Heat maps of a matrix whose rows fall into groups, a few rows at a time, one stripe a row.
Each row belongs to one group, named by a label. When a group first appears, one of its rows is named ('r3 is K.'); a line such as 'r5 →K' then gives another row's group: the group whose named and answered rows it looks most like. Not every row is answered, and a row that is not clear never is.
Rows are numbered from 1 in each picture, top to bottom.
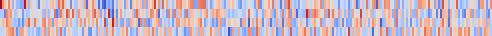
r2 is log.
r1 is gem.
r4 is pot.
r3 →gem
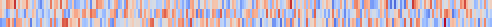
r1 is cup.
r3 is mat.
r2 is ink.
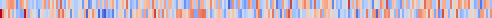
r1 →pot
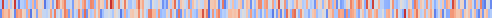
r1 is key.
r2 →mat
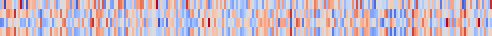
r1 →log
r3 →key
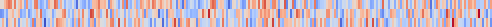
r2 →key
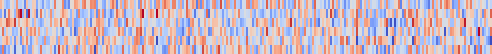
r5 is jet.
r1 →ink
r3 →cup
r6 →key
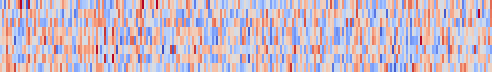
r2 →log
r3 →cup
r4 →gem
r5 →gem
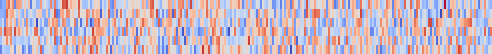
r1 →mat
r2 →log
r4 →cup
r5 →log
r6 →key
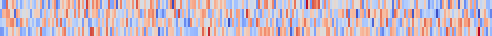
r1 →log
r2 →jet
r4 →key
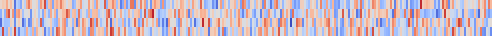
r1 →gem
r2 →jet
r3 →key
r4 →key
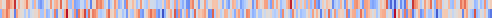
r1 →cup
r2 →jet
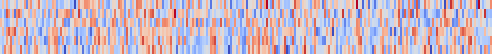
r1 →log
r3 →ink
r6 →pot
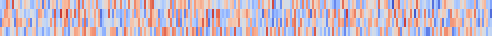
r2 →mat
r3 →mat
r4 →ink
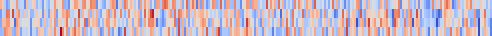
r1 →ink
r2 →jet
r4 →mat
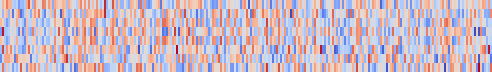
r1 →gem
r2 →cup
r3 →ink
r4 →key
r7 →mat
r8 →log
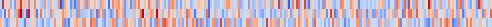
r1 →jet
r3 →ink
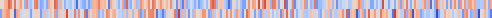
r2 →jet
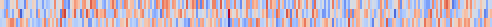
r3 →pot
